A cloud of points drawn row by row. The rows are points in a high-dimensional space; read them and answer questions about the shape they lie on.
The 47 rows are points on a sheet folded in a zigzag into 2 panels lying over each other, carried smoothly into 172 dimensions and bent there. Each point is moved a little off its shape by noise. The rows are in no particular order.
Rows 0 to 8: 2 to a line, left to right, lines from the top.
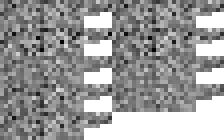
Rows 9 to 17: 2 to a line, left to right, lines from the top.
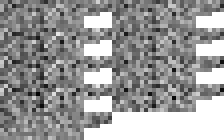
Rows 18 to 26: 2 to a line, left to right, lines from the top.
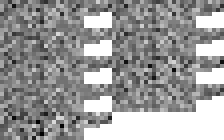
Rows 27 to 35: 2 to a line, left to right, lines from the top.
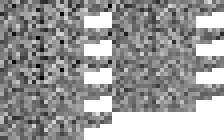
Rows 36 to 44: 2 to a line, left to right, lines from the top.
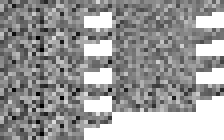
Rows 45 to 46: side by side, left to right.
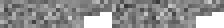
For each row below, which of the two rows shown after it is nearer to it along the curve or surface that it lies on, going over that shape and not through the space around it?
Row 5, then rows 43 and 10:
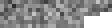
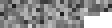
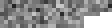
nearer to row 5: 43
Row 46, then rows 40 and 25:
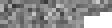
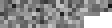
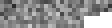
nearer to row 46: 25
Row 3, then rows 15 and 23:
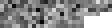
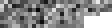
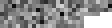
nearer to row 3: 15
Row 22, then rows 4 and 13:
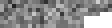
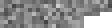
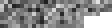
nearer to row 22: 13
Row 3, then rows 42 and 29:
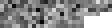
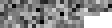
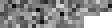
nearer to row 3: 42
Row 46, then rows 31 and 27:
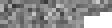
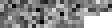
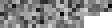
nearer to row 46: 31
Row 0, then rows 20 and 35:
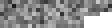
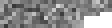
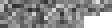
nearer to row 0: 35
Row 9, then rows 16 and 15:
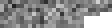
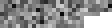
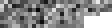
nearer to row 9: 15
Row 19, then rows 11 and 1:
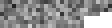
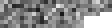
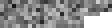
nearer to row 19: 1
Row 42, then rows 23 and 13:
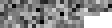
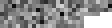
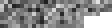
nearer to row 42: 23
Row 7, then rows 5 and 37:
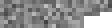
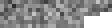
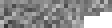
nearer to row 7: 37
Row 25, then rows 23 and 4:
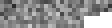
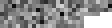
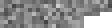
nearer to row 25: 23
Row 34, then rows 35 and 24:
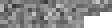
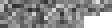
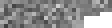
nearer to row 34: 35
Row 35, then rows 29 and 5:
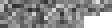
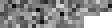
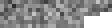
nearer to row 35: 5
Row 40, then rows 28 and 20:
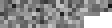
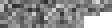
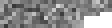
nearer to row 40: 20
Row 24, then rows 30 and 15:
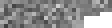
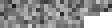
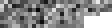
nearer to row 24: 15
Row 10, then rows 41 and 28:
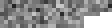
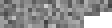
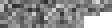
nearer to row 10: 41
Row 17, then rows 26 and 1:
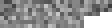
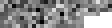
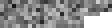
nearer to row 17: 1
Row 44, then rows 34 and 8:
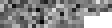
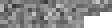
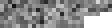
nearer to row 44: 8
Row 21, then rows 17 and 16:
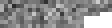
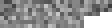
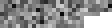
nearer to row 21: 17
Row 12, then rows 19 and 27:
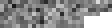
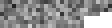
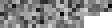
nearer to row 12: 19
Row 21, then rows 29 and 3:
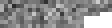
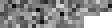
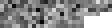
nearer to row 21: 3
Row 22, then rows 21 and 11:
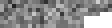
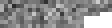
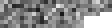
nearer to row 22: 21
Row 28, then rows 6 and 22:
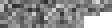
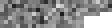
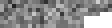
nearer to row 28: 22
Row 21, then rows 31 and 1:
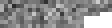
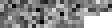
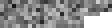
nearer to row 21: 1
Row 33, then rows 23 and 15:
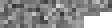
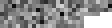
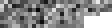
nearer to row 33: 23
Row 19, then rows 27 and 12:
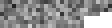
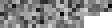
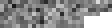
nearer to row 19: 12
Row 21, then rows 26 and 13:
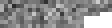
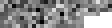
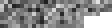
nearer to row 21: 13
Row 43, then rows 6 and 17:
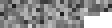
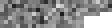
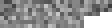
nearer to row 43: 17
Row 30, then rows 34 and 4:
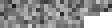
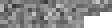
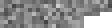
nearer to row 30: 34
